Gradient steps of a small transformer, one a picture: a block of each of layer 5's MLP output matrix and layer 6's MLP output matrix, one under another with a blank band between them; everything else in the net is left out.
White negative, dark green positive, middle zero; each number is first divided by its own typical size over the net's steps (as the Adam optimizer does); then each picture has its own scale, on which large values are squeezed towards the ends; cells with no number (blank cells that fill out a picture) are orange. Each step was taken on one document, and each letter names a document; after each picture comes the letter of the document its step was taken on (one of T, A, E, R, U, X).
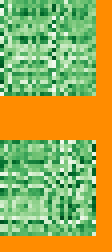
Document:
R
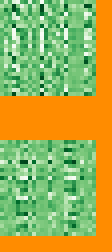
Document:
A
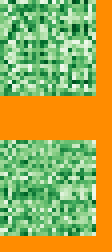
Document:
R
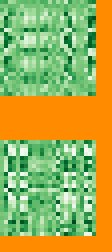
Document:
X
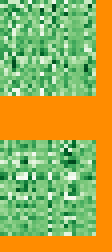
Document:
A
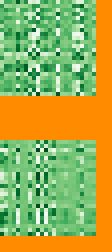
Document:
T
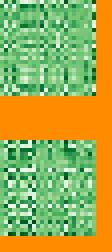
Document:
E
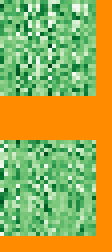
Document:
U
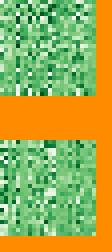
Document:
U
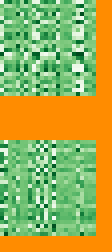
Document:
T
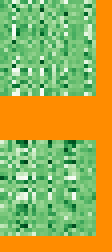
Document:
A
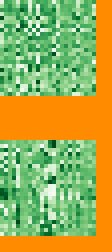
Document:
U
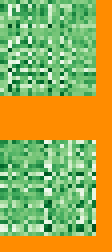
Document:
R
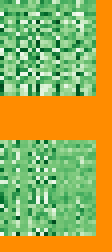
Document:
T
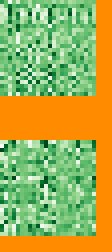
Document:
U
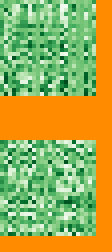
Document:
E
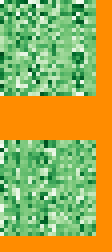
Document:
U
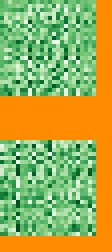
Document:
R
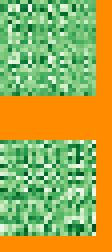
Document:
R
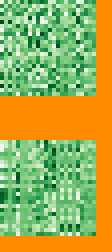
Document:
U
